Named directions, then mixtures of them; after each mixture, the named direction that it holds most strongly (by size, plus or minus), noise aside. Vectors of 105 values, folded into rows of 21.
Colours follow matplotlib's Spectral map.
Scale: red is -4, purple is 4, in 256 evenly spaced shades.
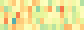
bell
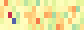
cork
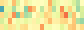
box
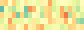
box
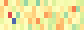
cork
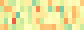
bell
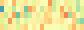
box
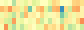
box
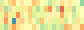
bell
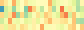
box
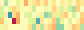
cork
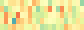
bell
